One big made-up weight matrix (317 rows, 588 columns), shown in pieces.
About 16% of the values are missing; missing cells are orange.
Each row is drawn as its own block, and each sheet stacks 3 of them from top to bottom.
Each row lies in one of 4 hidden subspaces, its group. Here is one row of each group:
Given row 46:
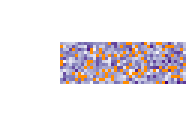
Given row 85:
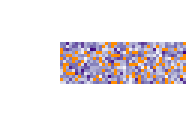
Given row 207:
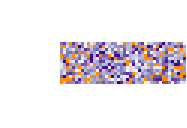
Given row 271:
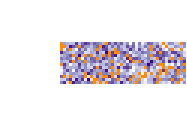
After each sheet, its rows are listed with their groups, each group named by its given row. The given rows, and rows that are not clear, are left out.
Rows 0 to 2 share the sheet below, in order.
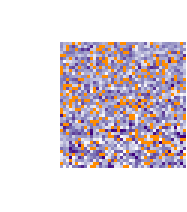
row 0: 46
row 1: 85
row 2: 85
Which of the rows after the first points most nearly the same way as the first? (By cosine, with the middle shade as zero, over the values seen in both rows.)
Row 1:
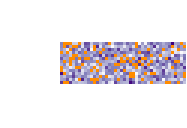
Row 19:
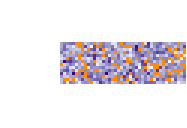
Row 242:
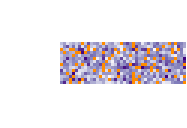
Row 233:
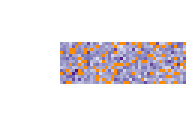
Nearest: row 242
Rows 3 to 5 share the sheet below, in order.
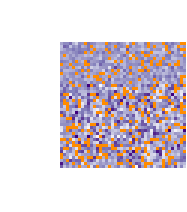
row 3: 85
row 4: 85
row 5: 271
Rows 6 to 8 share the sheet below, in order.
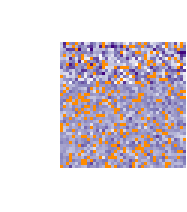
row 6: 85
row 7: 46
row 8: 85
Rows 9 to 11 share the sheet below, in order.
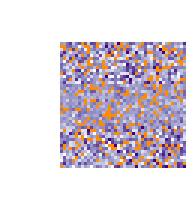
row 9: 207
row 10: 85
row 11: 46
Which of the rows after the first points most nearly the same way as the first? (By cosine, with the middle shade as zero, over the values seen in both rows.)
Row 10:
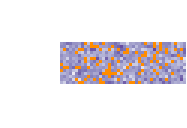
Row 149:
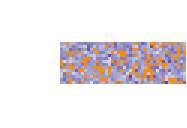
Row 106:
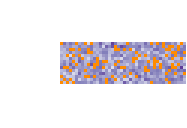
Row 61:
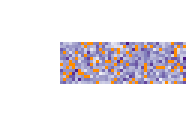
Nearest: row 106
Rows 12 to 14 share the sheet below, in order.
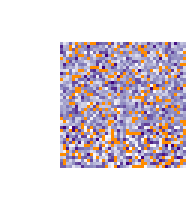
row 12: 207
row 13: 271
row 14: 207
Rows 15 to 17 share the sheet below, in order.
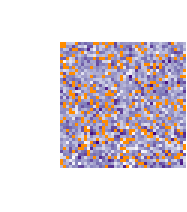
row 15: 46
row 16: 271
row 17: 85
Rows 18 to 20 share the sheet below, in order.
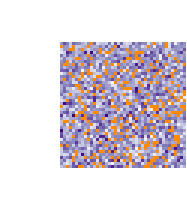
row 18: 207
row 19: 46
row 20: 207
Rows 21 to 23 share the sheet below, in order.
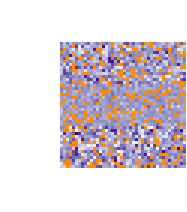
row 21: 85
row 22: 271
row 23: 271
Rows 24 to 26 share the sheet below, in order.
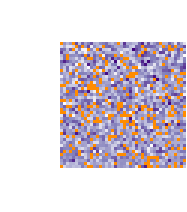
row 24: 46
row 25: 46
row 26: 271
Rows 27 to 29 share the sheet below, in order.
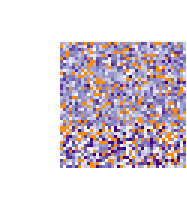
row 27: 46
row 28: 271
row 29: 207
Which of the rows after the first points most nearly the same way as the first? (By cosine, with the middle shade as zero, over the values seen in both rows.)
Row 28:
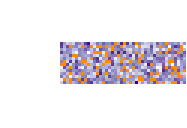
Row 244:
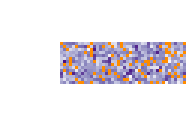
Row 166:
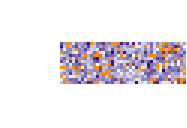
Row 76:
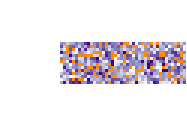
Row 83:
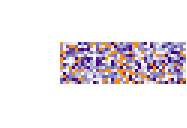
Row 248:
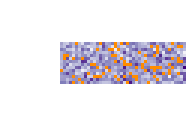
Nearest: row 166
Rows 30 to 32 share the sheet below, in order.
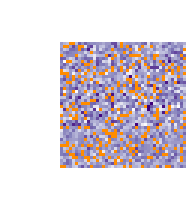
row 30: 46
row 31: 271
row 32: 207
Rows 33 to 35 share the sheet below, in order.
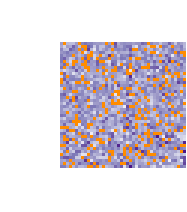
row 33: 46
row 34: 207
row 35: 85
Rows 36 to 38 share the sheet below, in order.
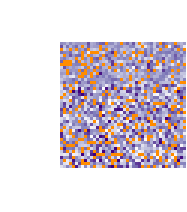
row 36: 271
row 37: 85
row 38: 207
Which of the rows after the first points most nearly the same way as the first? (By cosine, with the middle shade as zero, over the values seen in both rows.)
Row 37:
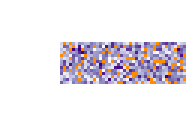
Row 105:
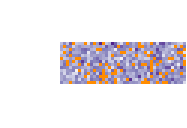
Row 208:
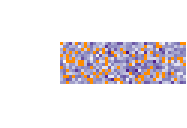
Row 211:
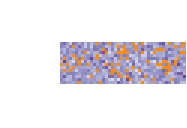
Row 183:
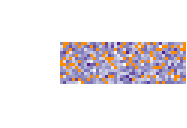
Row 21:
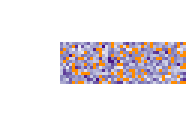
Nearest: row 105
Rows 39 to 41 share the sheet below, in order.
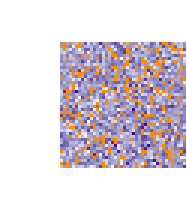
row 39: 85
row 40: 271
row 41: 46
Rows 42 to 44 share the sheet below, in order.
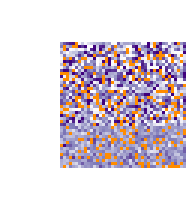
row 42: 46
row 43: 85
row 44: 46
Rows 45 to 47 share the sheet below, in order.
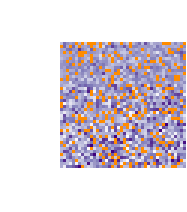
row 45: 85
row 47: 207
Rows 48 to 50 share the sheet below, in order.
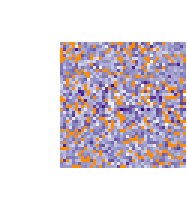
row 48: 271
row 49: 85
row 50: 207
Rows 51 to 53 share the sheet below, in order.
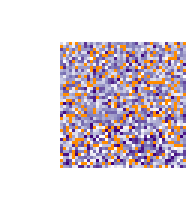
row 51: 207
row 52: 46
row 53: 207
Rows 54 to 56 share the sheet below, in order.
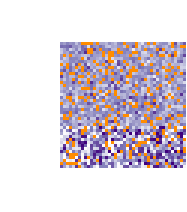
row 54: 46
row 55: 207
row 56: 85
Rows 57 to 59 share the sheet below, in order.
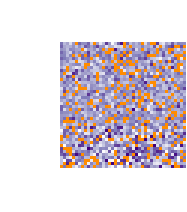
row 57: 85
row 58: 271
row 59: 207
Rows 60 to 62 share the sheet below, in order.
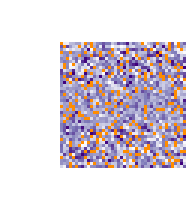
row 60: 85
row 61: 85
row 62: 85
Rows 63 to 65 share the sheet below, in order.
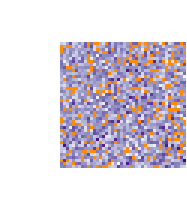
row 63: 207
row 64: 207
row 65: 207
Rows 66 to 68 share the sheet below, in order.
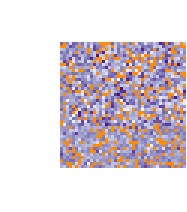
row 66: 207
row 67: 85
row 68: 271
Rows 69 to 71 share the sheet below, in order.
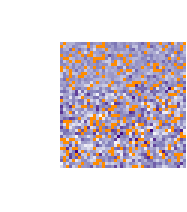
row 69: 46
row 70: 271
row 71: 271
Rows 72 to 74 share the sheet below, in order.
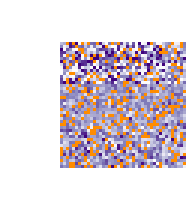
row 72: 271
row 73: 46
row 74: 46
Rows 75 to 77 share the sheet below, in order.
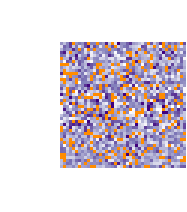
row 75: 207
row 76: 271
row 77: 207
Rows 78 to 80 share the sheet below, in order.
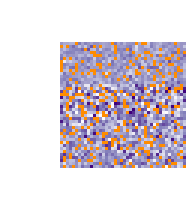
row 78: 46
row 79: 271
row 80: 46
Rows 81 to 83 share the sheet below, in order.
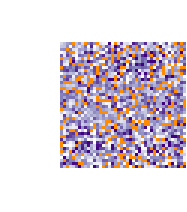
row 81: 207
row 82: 46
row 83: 46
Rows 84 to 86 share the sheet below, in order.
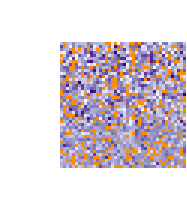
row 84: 207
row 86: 46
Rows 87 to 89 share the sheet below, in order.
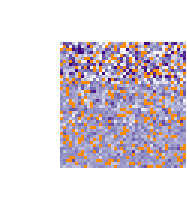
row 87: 85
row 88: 85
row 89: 271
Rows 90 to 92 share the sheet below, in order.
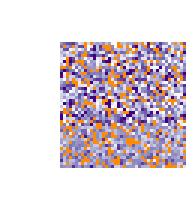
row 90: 46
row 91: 46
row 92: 46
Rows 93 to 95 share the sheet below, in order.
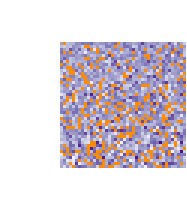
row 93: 46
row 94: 207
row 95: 85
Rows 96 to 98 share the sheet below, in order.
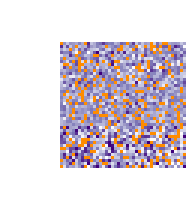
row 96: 271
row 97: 207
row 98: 85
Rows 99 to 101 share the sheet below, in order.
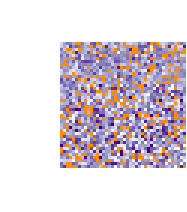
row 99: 271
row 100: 85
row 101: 271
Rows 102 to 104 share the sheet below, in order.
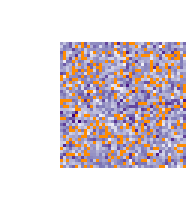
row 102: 207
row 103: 85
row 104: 46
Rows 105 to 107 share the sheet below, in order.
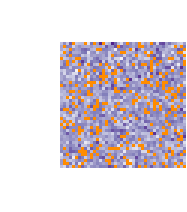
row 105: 85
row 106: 85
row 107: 85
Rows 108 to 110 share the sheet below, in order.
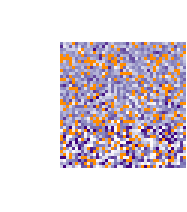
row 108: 85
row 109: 207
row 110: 207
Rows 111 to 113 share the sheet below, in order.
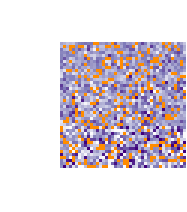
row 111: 46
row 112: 271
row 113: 85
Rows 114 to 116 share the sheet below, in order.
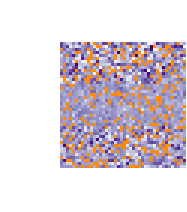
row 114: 271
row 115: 85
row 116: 207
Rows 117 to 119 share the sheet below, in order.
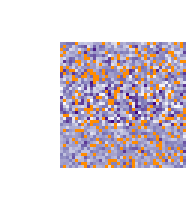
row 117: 46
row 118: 207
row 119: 85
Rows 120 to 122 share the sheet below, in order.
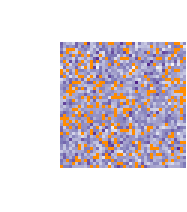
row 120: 271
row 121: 46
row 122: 85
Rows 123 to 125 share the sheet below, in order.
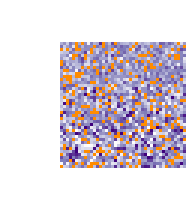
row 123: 85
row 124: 46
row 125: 271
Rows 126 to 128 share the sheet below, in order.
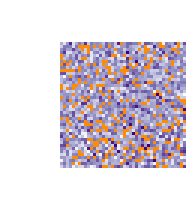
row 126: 207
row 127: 85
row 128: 46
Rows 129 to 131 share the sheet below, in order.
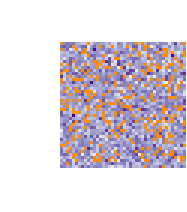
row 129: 46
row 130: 85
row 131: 207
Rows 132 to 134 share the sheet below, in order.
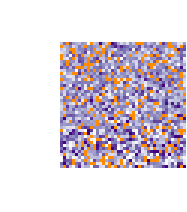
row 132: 85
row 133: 207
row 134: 46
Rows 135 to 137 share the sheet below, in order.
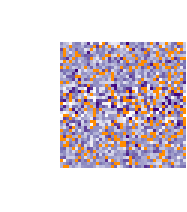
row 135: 85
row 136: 46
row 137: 207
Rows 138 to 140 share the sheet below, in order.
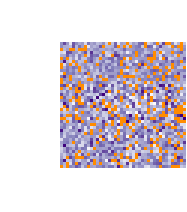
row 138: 207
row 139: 207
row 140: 207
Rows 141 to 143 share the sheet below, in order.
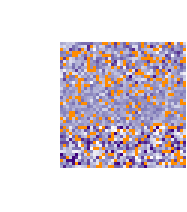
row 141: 46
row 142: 207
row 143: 85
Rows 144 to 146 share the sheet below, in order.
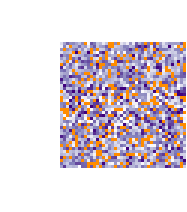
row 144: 271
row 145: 85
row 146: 207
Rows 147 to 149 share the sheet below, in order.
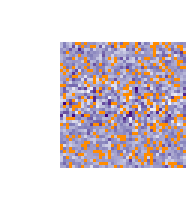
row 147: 85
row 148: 46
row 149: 46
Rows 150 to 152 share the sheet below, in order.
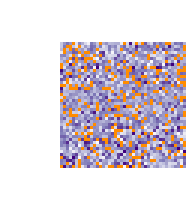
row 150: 271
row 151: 207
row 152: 85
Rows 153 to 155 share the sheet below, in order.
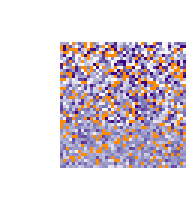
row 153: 271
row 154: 207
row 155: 85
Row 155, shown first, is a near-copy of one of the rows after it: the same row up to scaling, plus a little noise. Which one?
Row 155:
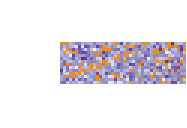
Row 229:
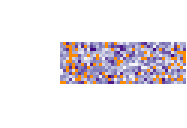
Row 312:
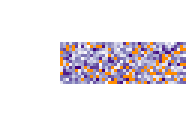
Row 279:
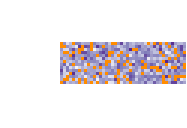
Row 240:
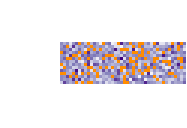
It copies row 279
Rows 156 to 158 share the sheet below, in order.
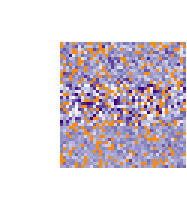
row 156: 85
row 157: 271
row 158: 46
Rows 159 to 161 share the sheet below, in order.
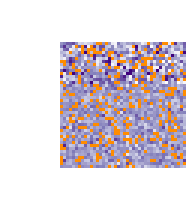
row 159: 46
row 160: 85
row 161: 207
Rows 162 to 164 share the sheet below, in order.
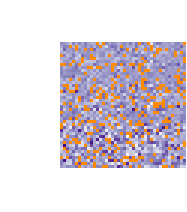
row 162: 271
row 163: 271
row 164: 207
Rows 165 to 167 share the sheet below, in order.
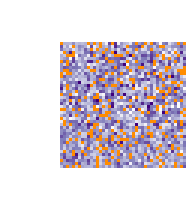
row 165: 207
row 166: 271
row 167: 85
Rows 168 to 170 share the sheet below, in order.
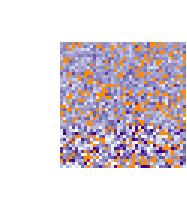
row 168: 46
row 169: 207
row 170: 271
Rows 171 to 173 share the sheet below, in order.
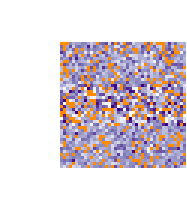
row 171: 207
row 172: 46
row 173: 271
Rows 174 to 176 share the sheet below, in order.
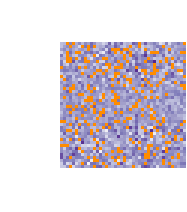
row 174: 207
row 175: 85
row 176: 271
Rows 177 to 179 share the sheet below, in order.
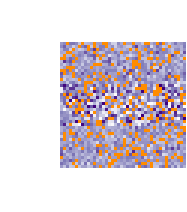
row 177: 46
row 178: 207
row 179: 271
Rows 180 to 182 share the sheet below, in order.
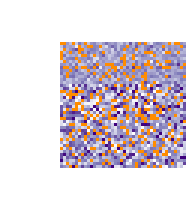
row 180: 271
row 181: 271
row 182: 46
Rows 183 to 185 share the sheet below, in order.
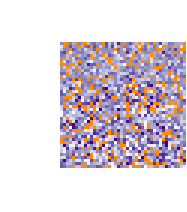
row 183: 207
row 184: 271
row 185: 207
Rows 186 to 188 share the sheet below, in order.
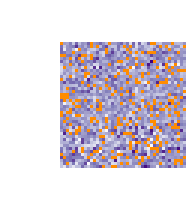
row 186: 271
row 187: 46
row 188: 271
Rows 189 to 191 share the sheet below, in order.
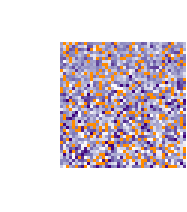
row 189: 46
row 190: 85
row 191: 85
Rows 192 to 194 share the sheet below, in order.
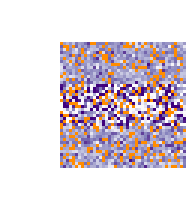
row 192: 271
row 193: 207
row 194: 85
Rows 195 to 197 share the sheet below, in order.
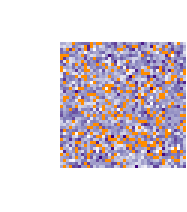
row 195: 46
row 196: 271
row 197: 271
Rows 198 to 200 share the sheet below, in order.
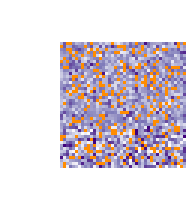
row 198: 85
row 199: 46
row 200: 46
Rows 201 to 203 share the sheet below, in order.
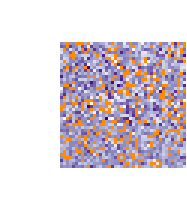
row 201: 46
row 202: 207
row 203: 46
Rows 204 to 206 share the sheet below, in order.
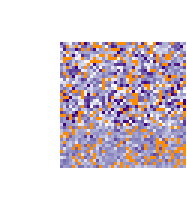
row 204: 271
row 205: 85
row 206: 207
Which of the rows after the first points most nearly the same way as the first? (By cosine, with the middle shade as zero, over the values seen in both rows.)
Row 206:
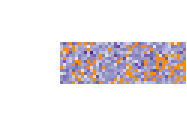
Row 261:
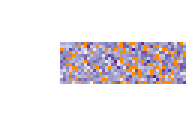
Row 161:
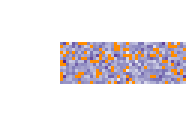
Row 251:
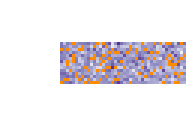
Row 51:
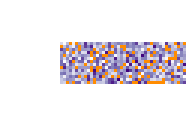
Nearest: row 161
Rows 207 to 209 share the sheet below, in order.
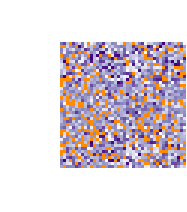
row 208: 207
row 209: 207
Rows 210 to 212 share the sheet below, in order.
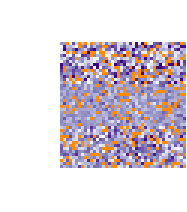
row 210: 271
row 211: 207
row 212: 207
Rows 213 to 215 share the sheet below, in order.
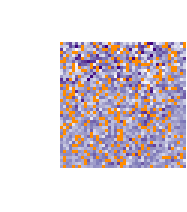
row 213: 271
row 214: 271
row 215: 207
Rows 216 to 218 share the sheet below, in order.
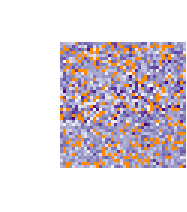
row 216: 46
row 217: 271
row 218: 46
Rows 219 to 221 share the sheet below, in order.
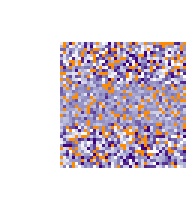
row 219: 207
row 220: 207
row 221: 46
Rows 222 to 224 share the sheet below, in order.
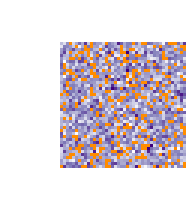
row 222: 207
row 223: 85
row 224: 271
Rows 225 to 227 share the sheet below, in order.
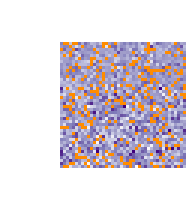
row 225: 271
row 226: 207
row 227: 271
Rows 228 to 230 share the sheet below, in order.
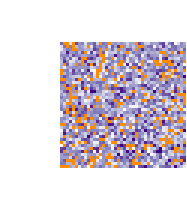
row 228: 207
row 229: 85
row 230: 271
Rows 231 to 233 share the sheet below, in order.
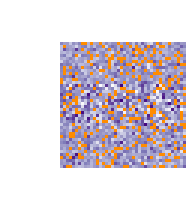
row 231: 271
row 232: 85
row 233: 85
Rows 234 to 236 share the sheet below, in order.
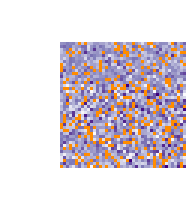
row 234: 46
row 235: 85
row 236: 46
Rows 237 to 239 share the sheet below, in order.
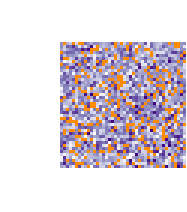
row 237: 46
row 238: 207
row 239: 46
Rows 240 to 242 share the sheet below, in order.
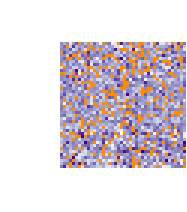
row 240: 85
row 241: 207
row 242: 85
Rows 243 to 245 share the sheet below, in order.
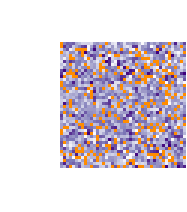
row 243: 46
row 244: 46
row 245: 46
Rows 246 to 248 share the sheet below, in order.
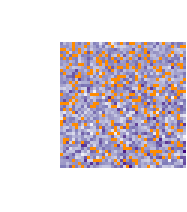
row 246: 85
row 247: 46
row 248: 85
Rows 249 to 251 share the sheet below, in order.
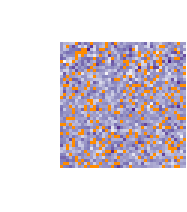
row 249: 46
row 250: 271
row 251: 85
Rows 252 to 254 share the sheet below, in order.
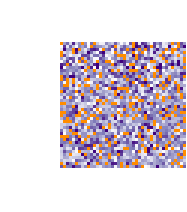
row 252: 271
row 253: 271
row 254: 271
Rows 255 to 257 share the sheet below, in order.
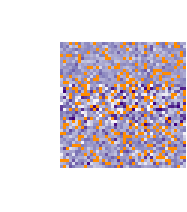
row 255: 271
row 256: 271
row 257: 271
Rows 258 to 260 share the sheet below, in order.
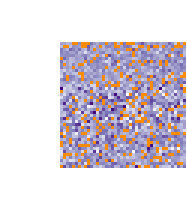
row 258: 46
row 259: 207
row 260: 271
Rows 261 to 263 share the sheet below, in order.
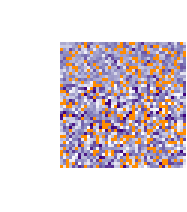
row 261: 46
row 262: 46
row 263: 85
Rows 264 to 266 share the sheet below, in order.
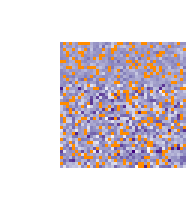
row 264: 85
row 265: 207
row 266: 271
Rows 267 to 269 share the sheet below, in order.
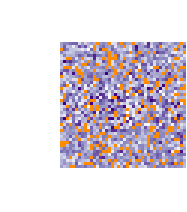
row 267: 46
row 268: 207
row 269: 85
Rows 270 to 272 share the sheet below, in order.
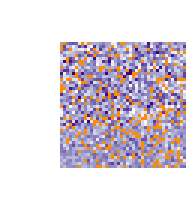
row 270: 46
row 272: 207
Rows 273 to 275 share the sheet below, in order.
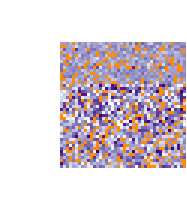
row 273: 271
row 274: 85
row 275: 271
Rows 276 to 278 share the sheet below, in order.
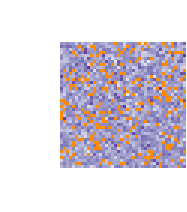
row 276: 46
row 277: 207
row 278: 46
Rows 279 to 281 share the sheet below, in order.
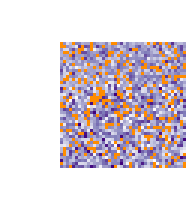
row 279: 85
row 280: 207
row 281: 46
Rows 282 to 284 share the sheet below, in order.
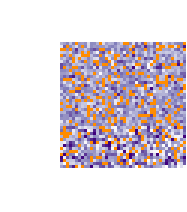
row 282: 271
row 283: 271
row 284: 46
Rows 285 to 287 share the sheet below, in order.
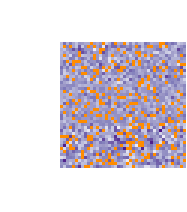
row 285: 85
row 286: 46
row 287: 207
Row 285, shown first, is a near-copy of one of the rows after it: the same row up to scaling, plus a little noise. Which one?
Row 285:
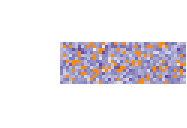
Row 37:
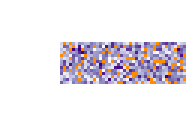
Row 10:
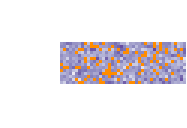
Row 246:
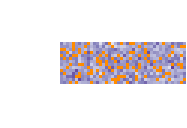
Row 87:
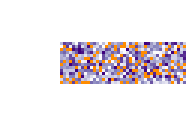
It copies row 37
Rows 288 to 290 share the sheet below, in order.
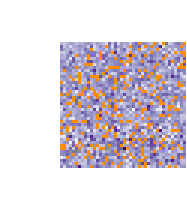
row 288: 207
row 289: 271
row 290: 207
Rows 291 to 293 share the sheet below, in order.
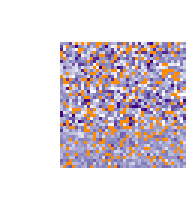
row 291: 271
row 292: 85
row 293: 85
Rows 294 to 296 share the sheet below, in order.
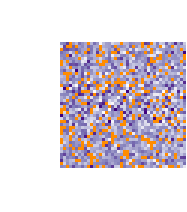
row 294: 85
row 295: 85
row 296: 46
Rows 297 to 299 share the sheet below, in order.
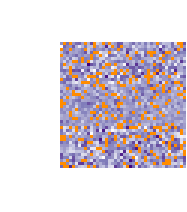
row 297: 207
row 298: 271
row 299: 85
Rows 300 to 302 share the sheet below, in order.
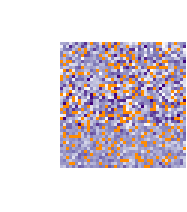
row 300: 271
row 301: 207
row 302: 85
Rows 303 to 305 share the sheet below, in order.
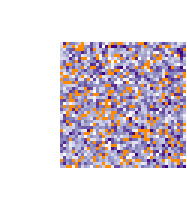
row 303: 85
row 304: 46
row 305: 46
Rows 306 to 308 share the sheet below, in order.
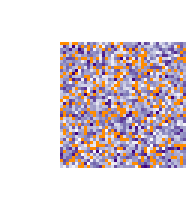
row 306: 85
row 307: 46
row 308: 271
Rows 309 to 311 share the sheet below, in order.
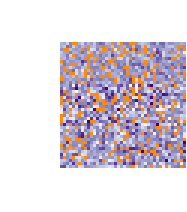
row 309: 85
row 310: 271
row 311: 85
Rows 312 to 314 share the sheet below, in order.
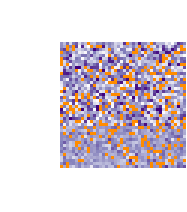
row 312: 85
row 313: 271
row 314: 46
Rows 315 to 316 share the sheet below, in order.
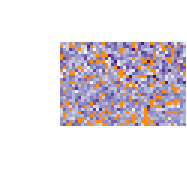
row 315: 46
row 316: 271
